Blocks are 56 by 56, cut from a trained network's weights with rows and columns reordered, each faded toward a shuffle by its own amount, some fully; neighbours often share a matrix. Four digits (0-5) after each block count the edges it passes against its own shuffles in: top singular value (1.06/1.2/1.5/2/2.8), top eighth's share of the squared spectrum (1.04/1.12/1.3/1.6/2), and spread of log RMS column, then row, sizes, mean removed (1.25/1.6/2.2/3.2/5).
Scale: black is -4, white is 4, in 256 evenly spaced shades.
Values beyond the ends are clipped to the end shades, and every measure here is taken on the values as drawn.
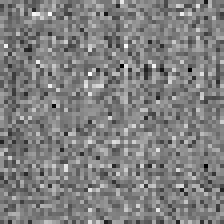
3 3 0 2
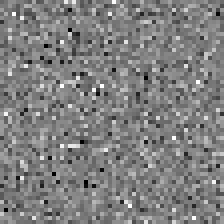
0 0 0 0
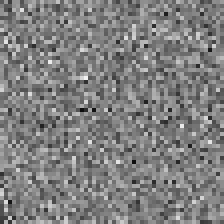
2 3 1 1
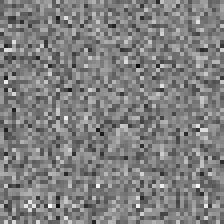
3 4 2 1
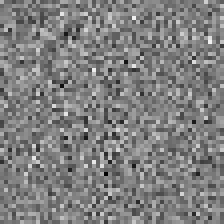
3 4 2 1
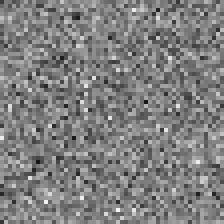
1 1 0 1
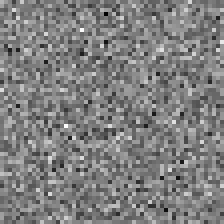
0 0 0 0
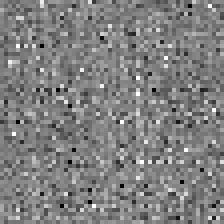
2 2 0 2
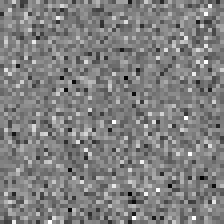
0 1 0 1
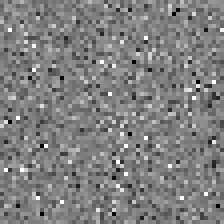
0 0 0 0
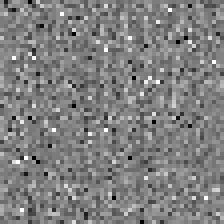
1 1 0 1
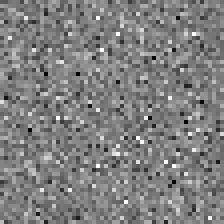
0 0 0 0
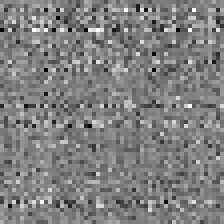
3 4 0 3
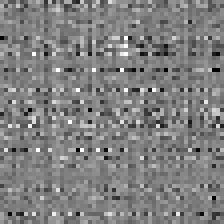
3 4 0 4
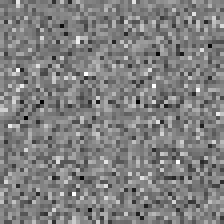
1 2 0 1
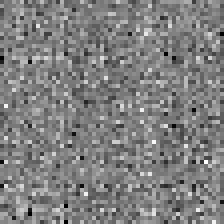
2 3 0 2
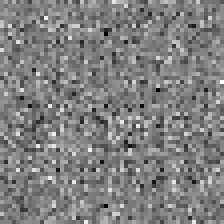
2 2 0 2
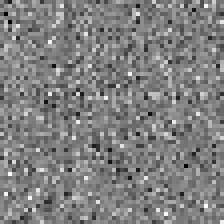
1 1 0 1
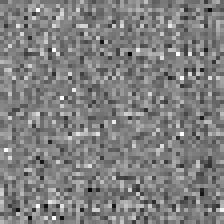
2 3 0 2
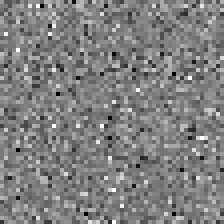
2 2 0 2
